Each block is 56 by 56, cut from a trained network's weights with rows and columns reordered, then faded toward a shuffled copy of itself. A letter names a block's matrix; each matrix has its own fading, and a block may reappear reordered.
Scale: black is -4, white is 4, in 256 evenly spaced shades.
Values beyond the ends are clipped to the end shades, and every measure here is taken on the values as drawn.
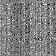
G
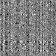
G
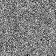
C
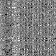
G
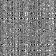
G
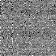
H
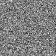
C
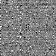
H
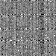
G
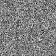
C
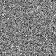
C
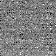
H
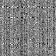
G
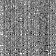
G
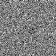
C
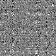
H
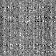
G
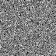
C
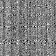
G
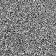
C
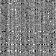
G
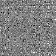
H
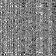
G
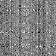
G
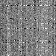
G
